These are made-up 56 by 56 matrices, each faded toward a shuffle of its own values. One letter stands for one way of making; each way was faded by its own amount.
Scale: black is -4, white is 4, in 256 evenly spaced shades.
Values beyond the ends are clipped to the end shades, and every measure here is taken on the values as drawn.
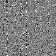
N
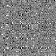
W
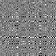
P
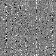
N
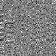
W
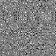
W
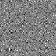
W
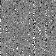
N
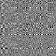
P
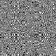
W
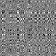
P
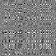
P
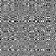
P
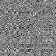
W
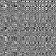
P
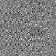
W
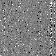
N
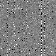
N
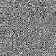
W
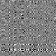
P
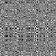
P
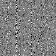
N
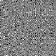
W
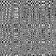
P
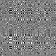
P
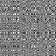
P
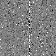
N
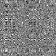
W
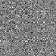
W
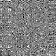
W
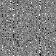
N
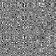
W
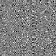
W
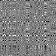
P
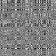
P
